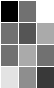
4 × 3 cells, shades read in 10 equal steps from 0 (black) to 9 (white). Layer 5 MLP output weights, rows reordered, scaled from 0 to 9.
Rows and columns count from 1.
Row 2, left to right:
4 3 6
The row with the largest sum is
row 4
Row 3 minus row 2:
0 3 -2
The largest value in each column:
8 6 9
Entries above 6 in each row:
1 0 0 1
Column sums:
16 18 21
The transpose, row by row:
0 4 4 8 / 4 3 6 5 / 9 6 4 2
